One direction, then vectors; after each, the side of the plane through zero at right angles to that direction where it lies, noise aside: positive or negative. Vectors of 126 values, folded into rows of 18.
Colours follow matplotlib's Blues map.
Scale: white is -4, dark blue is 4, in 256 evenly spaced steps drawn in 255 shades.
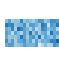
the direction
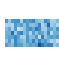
negative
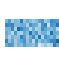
positive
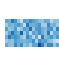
negative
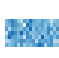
negative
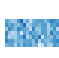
positive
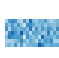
negative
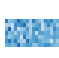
negative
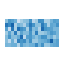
positive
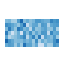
positive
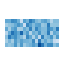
negative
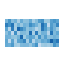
positive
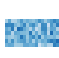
positive
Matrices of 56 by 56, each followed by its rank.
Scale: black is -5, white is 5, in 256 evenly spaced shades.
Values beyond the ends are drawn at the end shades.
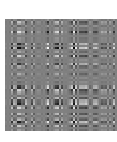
one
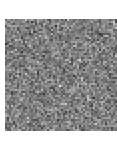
full rank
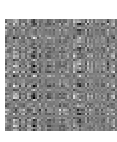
three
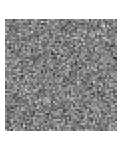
full rank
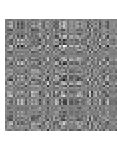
three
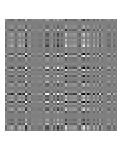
one
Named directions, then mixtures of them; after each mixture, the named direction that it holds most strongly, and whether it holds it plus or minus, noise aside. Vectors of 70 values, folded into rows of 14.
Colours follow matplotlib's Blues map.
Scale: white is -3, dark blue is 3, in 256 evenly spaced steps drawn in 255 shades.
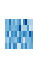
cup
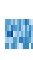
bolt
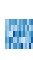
bolt, minus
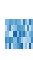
bolt, minus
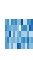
cup, minus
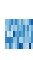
bolt, minus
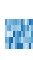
bolt, minus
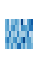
cup, minus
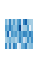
cup, plus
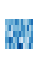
bolt, minus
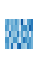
cup, minus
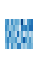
cup, minus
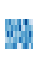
bolt, plus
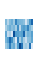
bolt, minus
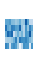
bolt, plus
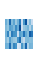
cup, plus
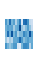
cup, plus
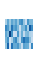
cup, minus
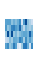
bolt, plus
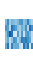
bolt, plus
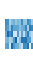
bolt, plus
